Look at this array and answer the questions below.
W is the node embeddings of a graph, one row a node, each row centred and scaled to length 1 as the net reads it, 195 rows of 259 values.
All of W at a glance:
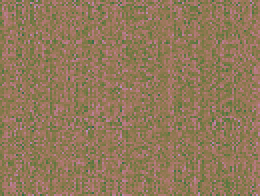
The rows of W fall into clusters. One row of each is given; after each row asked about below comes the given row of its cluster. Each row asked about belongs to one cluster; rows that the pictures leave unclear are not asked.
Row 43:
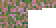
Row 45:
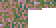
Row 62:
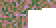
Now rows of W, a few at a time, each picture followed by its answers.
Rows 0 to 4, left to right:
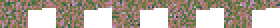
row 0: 62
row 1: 62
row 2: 45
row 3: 45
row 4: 62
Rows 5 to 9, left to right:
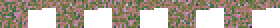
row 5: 62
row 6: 43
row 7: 43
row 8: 62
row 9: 43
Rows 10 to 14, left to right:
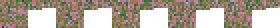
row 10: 43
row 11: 62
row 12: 62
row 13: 62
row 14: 62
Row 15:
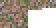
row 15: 43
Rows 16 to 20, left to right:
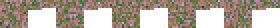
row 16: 62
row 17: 43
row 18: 43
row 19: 43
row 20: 45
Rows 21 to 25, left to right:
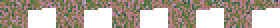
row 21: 62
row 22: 62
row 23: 62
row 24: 45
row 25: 62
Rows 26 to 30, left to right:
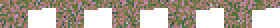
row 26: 43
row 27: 45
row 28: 45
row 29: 43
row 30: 62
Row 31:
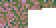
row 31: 45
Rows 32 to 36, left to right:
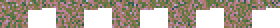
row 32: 62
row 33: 45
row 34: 45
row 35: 45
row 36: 45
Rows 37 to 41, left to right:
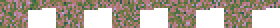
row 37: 62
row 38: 62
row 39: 45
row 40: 43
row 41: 43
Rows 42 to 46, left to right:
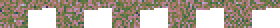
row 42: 43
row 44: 62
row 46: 45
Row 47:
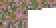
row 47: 62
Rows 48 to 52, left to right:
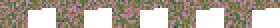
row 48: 62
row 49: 43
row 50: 43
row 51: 62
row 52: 62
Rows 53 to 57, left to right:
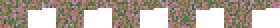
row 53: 43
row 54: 62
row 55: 62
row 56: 45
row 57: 62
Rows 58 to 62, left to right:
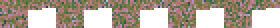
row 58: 43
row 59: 43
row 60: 43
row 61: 45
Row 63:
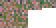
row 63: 45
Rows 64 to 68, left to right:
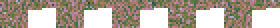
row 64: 62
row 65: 62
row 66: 45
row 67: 43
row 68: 62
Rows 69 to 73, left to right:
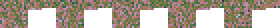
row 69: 45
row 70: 45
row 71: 45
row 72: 45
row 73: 43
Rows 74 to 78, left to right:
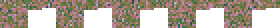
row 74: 43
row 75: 62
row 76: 45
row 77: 43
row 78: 45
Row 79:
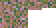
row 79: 45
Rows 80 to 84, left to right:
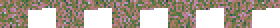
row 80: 43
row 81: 45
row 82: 45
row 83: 62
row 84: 62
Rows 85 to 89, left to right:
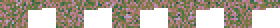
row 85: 62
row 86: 62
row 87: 43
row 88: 45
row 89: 45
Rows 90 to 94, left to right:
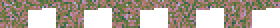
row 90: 45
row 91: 62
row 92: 43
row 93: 45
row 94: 62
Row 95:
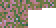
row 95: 45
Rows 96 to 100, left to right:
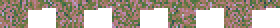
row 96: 45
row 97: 62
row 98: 45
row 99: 43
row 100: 45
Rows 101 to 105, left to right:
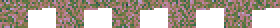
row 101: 43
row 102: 45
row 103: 62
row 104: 45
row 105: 62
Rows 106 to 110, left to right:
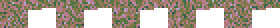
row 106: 45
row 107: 45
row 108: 43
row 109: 45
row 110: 45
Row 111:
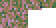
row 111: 45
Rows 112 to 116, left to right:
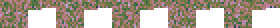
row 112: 62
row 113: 45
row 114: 62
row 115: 45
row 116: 43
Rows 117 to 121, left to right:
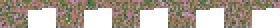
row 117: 43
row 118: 62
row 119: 62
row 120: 62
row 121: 62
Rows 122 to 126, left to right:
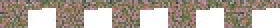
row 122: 45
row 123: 45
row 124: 45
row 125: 45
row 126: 43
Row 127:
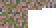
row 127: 43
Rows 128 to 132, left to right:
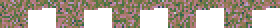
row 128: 45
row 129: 45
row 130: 43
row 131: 62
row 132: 43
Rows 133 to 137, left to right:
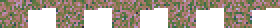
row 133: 62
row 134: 43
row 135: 62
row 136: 62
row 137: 43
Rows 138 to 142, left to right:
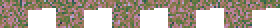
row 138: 45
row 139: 43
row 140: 62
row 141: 43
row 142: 45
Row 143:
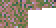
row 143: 45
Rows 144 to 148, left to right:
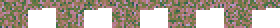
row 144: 62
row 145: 62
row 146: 45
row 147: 43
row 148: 45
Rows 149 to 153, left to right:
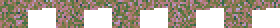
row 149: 43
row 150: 45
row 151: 62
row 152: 45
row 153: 43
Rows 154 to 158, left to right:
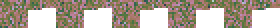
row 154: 62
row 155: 62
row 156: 62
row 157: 45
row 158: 62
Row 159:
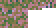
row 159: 43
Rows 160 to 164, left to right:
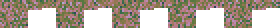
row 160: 45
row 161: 43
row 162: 43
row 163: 43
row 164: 45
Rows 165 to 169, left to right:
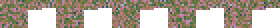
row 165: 43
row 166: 43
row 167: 45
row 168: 43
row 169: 45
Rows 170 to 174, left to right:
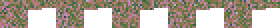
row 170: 45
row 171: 45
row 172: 62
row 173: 45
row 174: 45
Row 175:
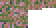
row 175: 43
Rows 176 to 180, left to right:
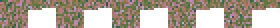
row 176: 62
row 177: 43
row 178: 62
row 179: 45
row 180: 45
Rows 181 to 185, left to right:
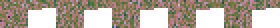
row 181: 45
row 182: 62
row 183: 62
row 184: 45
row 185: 62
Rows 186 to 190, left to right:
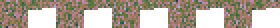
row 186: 62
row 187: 62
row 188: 62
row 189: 45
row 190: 62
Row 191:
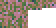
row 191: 62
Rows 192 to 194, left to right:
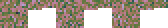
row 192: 43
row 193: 45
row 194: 45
